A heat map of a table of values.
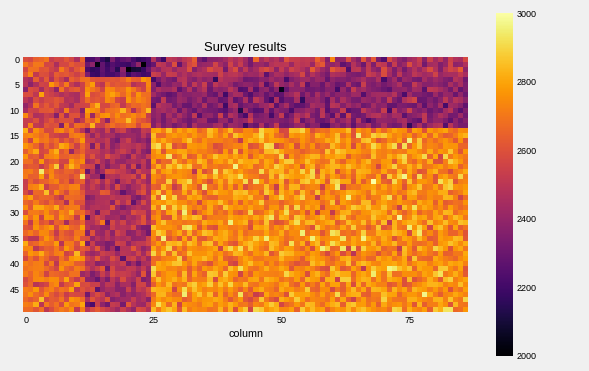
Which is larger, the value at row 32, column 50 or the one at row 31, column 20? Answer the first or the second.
the first
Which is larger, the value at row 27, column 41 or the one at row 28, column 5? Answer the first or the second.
the first
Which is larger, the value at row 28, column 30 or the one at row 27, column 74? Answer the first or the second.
the first
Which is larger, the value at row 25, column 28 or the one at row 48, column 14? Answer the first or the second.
the first
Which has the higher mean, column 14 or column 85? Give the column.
85
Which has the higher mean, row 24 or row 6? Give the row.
24
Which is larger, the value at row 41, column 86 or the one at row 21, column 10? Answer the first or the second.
the second
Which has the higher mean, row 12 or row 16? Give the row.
16
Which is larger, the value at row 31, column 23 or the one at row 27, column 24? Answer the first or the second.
the first
